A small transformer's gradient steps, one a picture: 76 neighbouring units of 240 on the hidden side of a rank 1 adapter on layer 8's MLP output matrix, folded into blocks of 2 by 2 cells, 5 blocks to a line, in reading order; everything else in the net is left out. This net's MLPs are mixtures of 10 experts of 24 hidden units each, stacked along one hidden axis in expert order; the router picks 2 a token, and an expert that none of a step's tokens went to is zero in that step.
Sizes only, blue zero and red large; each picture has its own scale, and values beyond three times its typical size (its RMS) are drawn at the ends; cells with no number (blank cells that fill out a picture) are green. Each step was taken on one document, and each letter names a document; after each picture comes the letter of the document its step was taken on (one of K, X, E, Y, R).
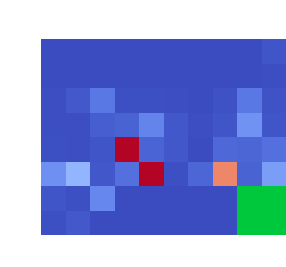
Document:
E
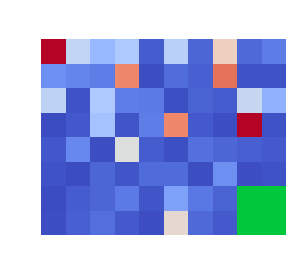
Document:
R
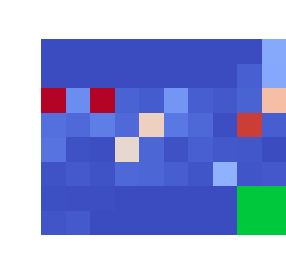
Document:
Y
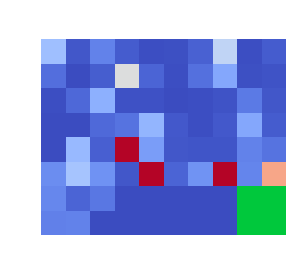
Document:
E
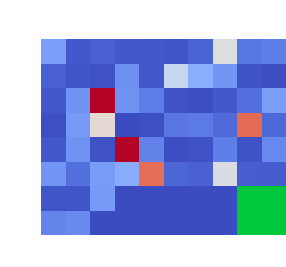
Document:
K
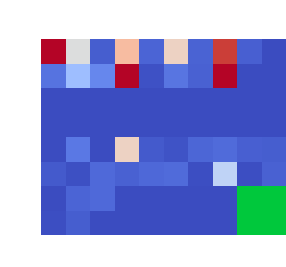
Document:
R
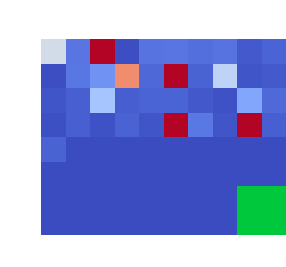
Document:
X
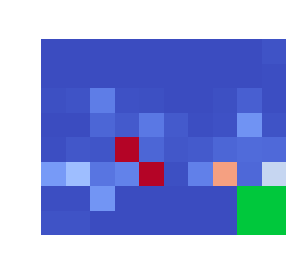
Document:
E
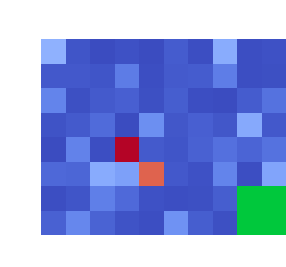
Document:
K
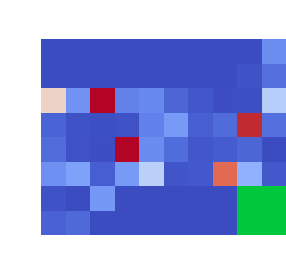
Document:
Y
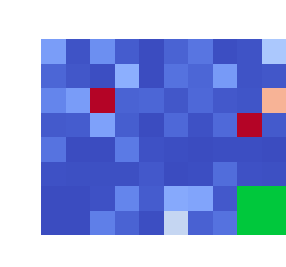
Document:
Y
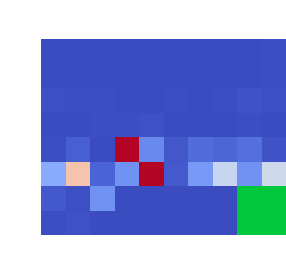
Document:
E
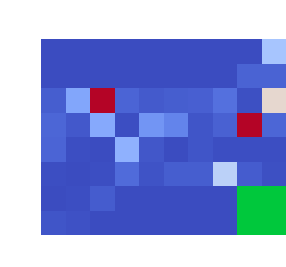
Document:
Y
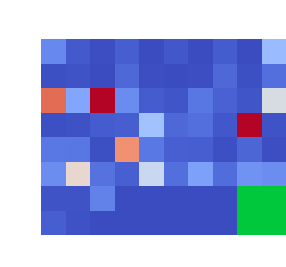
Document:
Y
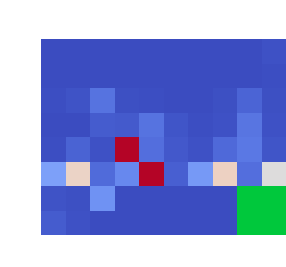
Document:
E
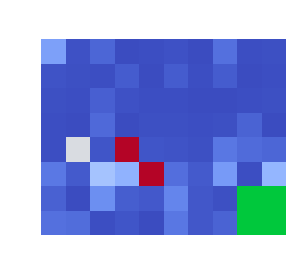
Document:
K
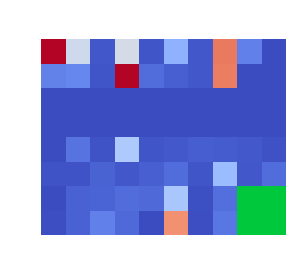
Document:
R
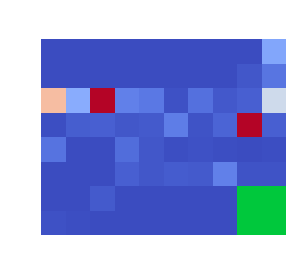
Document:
Y
